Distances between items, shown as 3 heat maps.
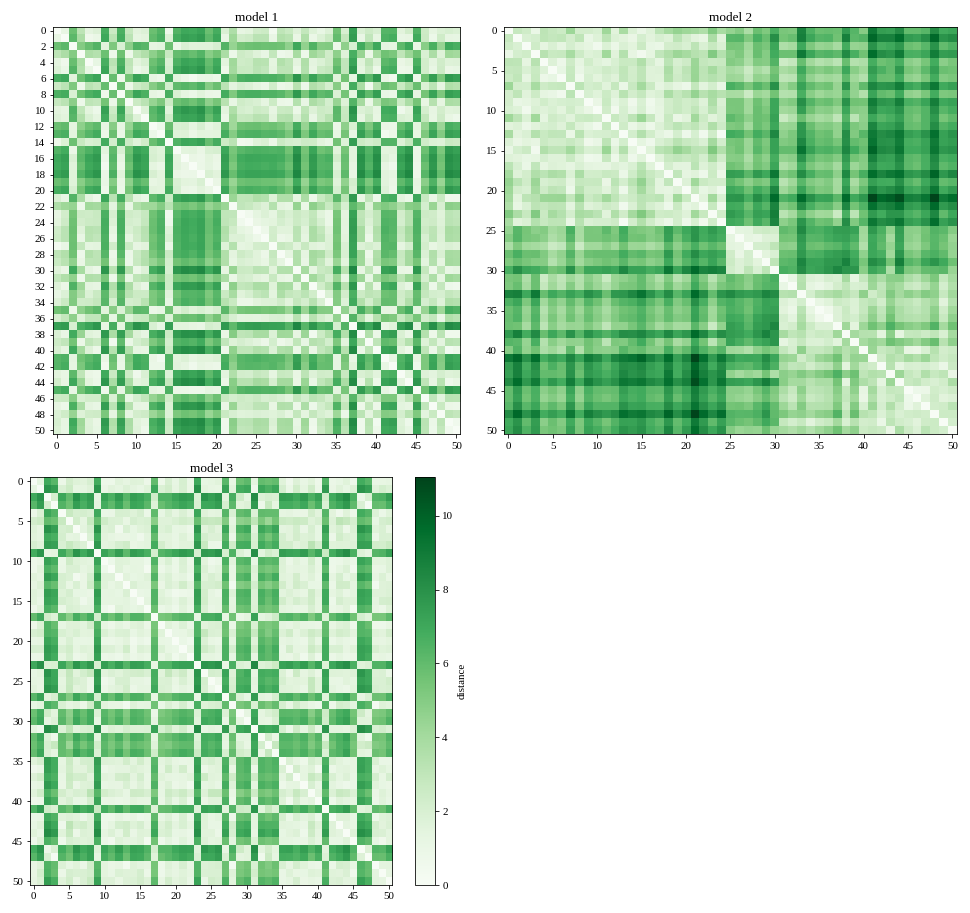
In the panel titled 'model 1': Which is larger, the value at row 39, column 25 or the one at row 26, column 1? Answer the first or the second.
the second
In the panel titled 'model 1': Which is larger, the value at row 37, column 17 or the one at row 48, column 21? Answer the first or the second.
the second
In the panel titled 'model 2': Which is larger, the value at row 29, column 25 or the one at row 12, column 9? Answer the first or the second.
the first
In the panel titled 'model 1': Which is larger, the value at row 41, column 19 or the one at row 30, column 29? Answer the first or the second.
the second
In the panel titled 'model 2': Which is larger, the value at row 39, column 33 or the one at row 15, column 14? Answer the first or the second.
the first
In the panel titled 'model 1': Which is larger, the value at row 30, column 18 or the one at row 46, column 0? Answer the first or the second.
the first
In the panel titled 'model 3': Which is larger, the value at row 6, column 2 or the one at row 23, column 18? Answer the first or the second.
the first
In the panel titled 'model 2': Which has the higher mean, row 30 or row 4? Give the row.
30
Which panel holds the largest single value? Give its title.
model 2
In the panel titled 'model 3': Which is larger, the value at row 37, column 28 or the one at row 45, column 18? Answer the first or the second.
the first
